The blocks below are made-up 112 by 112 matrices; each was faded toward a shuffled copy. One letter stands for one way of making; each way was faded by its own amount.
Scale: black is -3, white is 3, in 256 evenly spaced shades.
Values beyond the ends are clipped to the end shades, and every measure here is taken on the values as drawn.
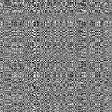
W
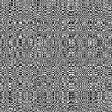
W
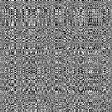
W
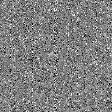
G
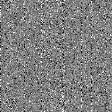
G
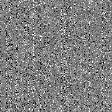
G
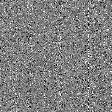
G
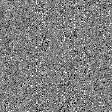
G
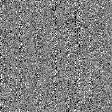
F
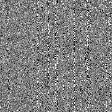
F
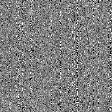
F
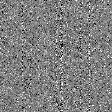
G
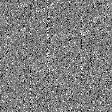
G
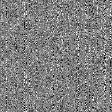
F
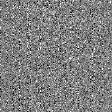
F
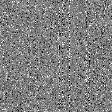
G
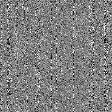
F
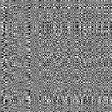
W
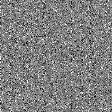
G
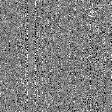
F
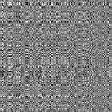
W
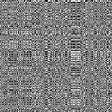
W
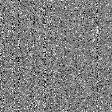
G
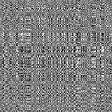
W
